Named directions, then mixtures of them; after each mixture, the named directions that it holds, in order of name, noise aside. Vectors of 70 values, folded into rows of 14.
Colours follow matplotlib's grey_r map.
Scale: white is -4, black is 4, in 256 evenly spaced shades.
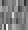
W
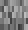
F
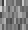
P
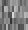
F, W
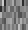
P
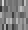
P, W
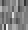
W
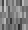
F, P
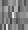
F, W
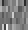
W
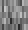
F, P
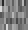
P, W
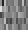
P, W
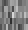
F, W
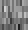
F, P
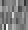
W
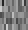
P, W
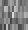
F, W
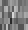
F, W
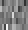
W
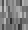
F, P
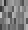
F, P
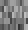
F
